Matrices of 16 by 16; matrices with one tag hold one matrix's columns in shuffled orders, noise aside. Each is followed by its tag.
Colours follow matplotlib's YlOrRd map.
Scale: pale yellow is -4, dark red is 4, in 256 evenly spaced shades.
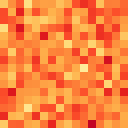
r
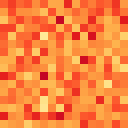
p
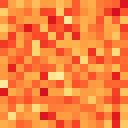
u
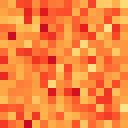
r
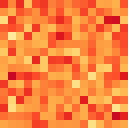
p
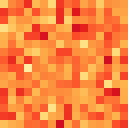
r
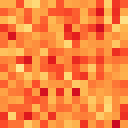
r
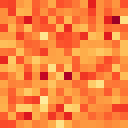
p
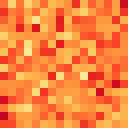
u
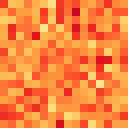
r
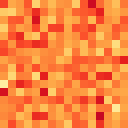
u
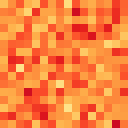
r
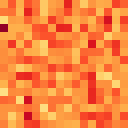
u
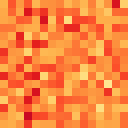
u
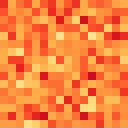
p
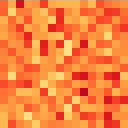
u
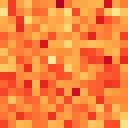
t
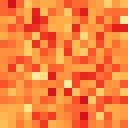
u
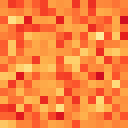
p
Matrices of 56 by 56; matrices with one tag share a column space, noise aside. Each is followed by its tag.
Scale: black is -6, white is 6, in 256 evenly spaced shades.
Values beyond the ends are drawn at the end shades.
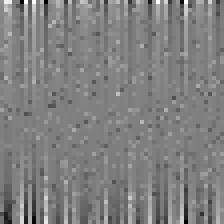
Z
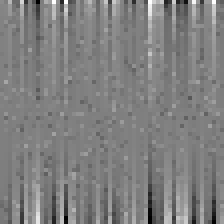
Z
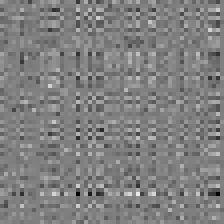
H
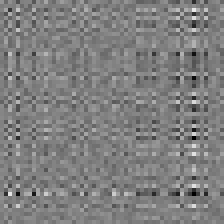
H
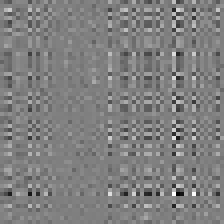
H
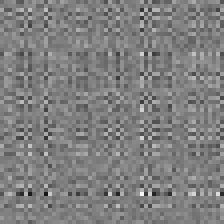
H
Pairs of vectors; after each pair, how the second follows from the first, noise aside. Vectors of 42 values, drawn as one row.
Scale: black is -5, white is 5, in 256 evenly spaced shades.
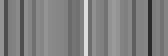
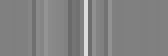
partly zeroed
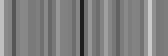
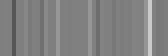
partly zeroed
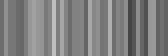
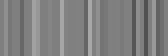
partly zeroed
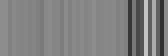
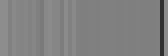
partly zeroed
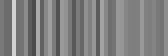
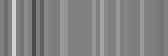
partly zeroed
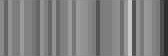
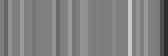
partly zeroed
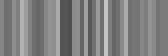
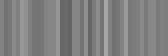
shrunk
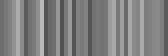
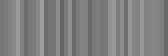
shrunk
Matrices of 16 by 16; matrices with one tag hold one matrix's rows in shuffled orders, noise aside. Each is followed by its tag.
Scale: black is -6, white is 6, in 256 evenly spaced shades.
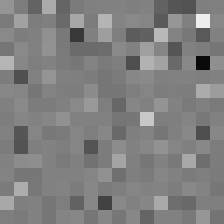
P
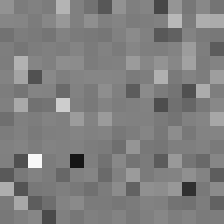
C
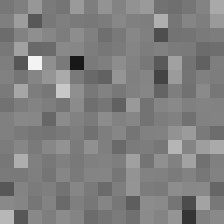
C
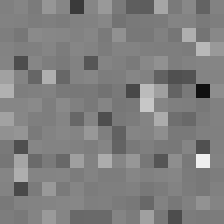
P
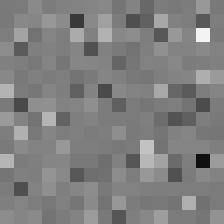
P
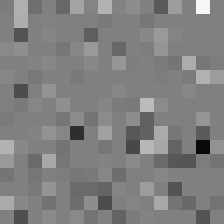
P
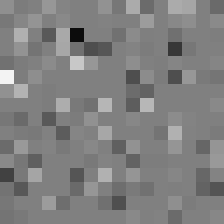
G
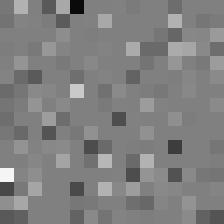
G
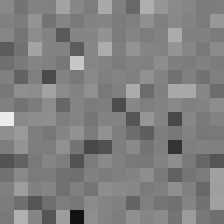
G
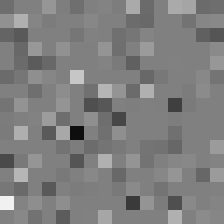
G
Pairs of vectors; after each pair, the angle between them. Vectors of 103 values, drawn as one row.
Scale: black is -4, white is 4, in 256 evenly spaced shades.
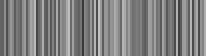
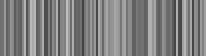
nearly parallel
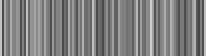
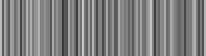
nearly parallel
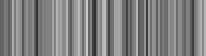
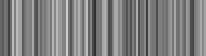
nearly parallel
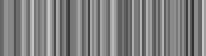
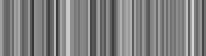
nearly opposite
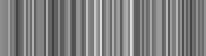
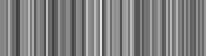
nearly parallel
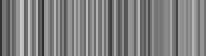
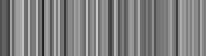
nearly parallel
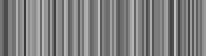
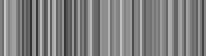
partly opposed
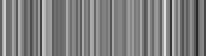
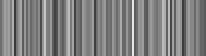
partly aligned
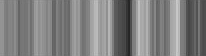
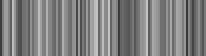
partly aligned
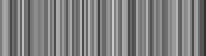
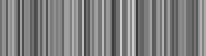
partly opposed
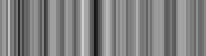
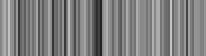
partly aligned
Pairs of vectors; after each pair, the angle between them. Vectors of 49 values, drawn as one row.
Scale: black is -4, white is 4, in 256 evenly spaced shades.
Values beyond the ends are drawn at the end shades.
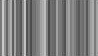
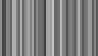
partly opposed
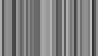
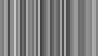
partly opposed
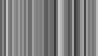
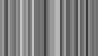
orthogonal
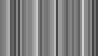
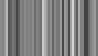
orthogonal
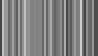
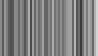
partly opposed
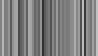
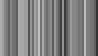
partly opposed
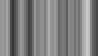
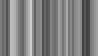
nearly opposite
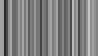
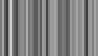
partly aligned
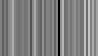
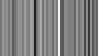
nearly opposite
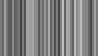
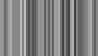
nearly opposite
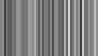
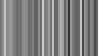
nearly opposite
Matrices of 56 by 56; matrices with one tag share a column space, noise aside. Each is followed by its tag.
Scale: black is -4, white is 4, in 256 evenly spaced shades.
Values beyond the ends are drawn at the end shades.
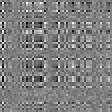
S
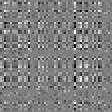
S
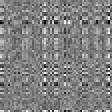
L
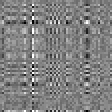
L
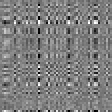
L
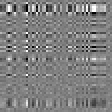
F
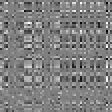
S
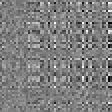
S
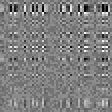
F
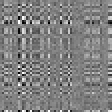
L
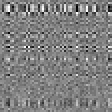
F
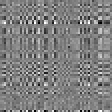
L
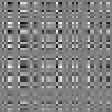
S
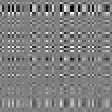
F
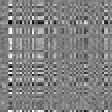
L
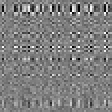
F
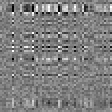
F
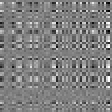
S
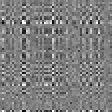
L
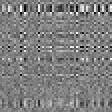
F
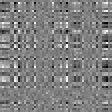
S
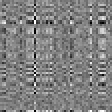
L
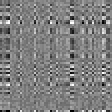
L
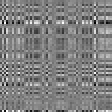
L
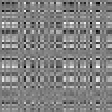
S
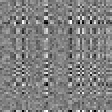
L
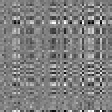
L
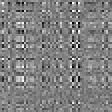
S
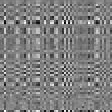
L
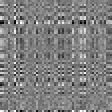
L
